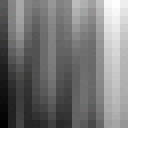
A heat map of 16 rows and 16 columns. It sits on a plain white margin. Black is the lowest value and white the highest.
Calmest part: centre. Lone odd cells: none. Ninth with the highest average: top right. Slope: up to the top right. Ninth with the lowest average: bottom left. Grain: streaks running down.
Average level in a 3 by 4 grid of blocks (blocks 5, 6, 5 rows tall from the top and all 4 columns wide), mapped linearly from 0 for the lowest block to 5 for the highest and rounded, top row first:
2 2 3 5 / 1 2 2 4 / 0 1 1 3
